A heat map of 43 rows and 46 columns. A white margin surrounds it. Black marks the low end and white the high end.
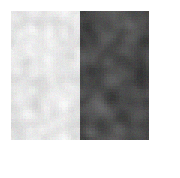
It is made of 1 by 2 panels. Panel 1,1: very high, blotchy, faint in contrast. Panel 1,2: low, blotchy, faint in contrast.
